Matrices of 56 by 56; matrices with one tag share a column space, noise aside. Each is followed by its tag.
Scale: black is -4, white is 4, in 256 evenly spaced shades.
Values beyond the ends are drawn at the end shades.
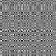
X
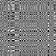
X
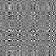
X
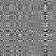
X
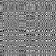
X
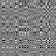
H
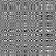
X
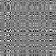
X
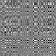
H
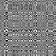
X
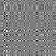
X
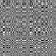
H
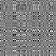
X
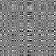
X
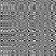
X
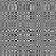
X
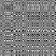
X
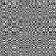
H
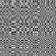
H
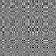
H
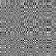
H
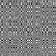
H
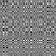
H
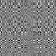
H
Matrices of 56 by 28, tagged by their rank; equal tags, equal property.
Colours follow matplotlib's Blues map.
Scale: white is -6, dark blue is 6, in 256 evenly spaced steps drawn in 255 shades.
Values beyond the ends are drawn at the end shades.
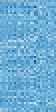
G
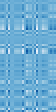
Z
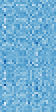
G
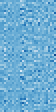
G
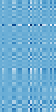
Z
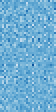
G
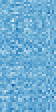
G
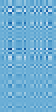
Z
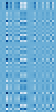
Z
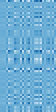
Z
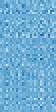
G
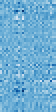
G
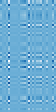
Z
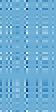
Z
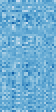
G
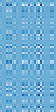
Z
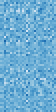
G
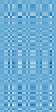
Z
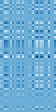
Z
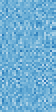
G
